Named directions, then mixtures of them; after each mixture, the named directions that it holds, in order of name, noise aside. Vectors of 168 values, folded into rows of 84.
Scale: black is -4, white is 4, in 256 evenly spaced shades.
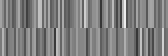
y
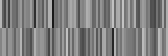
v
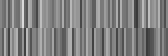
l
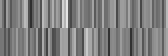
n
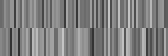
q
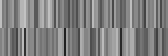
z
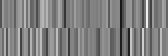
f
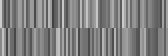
v, y, z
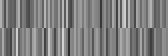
n, q, y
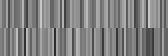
l, y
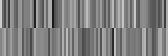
v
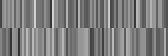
q, v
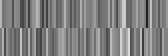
f, l, y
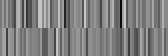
f, y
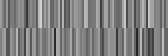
l, y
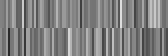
f, l, v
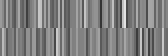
y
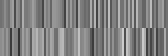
q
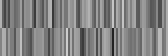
v
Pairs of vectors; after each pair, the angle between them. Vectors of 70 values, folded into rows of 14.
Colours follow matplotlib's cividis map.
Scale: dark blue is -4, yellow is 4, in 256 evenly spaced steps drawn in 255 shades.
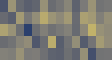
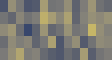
nearly parallel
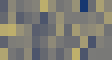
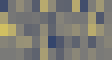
partly aligned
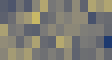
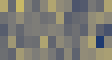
orthogonal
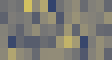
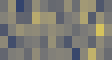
orthogonal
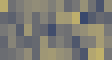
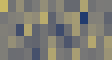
partly aligned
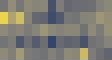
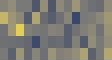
partly aligned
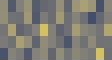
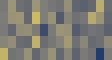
nearly opposite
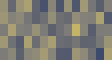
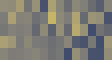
partly aligned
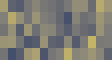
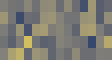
partly opposed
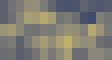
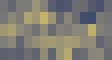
nearly parallel
